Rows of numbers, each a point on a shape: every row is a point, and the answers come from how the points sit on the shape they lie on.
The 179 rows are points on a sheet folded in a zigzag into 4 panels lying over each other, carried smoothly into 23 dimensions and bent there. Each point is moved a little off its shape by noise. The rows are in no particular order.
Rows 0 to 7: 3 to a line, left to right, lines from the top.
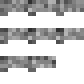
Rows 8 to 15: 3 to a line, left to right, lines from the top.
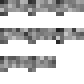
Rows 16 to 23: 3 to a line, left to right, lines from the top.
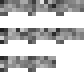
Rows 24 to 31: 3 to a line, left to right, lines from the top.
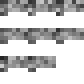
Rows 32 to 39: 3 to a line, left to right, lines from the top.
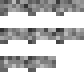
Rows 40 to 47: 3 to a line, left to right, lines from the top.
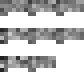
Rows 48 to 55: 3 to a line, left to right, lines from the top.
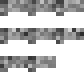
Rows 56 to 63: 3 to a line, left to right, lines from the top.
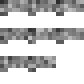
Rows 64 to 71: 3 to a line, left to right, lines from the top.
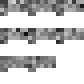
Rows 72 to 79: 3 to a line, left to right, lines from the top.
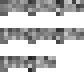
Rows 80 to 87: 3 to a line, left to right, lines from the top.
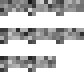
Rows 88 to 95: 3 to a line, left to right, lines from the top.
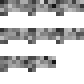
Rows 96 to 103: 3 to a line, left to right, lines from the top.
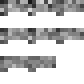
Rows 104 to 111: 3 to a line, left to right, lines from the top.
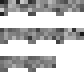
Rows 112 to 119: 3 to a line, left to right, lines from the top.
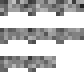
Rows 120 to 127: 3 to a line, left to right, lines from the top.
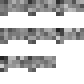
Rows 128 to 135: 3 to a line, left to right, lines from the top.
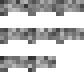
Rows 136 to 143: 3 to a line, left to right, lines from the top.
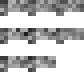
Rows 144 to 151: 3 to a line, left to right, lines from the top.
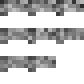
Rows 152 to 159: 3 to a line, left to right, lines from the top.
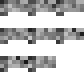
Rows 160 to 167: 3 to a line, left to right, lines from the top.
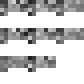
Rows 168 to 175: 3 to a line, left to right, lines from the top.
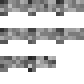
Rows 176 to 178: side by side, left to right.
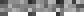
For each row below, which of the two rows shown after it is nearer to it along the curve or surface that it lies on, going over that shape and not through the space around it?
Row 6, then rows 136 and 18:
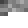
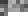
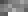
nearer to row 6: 18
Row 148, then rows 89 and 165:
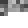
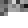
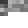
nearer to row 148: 89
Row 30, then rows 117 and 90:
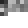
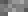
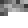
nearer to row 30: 117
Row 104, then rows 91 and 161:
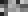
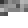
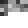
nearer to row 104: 161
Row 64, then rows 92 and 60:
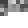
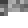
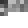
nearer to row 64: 60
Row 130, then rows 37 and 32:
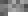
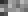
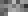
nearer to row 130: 32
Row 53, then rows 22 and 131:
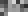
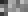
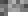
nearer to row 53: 131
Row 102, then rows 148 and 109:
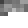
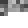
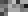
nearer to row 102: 109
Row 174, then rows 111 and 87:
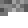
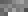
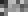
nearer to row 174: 111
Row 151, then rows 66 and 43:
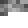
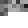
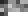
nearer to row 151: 66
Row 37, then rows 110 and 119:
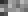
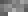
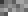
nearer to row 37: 119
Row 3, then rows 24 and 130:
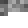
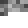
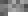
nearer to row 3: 130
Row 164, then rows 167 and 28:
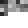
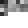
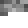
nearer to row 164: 167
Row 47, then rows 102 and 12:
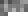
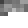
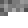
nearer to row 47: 102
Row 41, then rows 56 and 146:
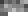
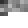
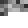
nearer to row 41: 146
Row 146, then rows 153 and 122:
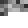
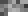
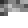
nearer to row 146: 122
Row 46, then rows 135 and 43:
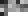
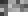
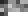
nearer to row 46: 43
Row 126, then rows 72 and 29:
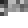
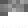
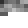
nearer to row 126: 72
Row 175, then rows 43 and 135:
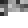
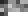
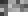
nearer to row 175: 43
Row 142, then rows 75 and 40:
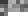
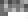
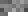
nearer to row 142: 40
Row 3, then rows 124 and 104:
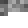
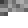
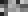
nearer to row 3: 124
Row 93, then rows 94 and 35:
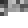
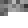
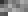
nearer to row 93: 94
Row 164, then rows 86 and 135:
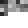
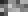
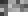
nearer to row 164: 86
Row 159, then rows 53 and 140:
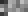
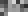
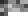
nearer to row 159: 140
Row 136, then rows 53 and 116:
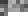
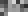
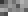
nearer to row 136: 53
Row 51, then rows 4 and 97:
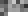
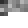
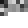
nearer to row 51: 97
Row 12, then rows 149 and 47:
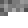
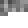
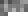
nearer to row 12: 149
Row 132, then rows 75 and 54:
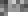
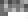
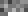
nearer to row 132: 54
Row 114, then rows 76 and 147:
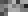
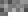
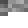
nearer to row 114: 76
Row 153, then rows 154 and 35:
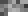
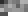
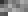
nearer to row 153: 35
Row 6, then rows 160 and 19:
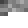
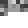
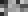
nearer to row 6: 160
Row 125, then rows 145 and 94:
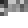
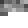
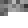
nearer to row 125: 94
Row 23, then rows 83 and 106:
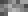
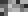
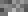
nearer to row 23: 83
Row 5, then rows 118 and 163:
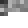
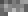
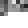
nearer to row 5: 163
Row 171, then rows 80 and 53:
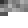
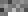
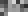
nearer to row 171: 53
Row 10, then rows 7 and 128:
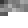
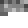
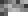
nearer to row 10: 128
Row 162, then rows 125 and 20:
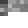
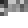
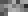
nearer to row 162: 125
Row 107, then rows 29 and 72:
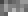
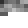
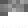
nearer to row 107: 72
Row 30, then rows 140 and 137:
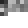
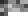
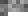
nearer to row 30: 137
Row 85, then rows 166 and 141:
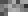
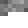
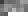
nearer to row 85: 141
